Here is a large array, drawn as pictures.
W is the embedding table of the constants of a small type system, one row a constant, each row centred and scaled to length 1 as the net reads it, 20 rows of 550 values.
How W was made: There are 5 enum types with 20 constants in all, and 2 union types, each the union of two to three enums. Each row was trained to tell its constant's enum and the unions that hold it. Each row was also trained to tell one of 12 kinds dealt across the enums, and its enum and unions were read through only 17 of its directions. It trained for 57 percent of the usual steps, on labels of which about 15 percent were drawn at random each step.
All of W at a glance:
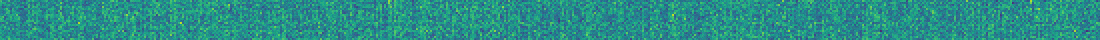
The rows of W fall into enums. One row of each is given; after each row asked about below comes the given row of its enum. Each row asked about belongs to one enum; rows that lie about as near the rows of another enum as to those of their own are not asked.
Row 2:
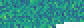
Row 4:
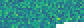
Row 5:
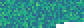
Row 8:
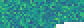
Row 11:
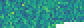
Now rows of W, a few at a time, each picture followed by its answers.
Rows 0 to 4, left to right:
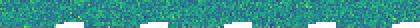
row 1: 4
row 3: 2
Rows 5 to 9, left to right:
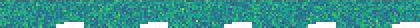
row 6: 5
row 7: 8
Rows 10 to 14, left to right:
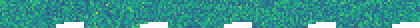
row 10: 8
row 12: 4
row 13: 5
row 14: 5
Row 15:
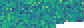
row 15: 11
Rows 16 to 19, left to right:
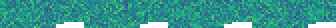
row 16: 8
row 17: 2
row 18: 5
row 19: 8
